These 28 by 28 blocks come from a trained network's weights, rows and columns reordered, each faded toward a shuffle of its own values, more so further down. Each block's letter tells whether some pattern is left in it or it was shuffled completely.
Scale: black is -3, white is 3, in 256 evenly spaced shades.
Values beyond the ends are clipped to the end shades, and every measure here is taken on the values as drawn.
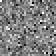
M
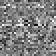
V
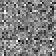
V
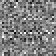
V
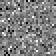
M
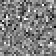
M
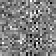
V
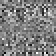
V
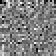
V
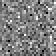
M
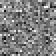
V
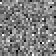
M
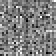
V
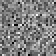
V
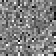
V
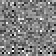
V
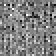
V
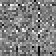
V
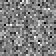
M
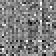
V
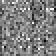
V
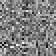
V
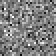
M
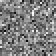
M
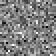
M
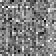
V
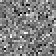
M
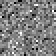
M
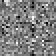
V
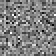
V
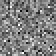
M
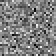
M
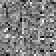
V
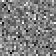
M
